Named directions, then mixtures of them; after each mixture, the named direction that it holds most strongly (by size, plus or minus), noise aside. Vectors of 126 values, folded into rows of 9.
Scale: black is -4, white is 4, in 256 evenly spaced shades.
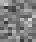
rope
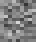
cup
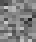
rope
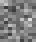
rope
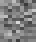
cup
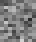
rope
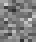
rope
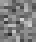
rope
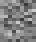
cup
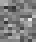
rope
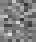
cup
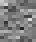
rope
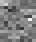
rope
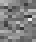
cup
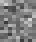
rope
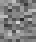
cup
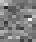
rope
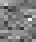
rope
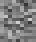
cup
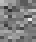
cup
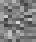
cup
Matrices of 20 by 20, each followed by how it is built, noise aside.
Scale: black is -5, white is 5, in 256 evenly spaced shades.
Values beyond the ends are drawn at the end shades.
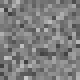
noise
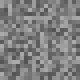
noise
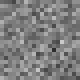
noise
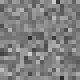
noise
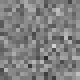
noise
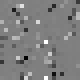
sparse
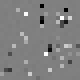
sparse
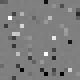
sparse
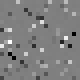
sparse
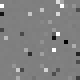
sparse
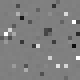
sparse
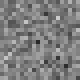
noise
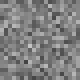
noise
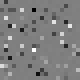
sparse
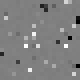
sparse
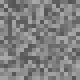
noise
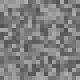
noise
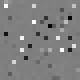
sparse
